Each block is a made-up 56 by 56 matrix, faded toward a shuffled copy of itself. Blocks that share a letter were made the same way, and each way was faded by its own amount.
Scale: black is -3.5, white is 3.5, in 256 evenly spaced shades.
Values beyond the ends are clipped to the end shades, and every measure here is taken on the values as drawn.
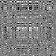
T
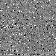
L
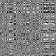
T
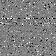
L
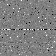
L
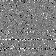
L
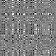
T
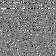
L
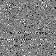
L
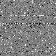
L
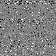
L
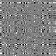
T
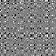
T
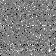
L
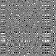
T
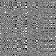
T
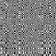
T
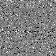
L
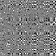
T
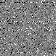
L
